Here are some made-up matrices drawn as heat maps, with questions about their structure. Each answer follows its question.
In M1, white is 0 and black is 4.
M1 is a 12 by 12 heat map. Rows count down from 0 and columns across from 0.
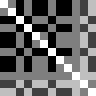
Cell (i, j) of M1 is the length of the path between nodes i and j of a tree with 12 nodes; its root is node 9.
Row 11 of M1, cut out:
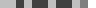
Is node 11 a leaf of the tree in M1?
no
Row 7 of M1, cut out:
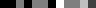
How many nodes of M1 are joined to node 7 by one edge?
1
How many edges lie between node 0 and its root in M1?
2
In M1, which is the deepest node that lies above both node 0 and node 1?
11
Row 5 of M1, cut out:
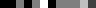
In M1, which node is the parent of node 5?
10
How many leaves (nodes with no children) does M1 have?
9
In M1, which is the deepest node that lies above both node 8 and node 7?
10
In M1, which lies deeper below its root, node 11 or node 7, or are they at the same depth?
node 7
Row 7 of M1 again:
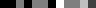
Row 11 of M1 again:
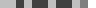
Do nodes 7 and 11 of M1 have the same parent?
no
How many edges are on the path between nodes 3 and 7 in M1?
4
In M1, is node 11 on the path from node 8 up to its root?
no
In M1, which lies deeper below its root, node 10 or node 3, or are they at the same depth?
node 3
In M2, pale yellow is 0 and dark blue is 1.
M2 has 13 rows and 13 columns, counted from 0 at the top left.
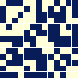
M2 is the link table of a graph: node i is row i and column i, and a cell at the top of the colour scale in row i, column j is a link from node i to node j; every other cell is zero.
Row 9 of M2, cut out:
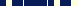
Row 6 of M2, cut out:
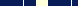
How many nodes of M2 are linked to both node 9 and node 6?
8
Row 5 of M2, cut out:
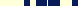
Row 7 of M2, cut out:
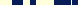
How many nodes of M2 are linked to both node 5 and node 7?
2
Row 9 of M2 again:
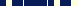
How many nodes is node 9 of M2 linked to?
10
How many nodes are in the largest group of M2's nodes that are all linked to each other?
5
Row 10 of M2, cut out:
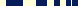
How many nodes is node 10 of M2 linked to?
8
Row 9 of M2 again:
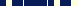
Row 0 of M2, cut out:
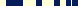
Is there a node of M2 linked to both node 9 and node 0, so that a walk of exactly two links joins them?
yes
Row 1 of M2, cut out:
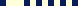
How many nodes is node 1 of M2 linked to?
6
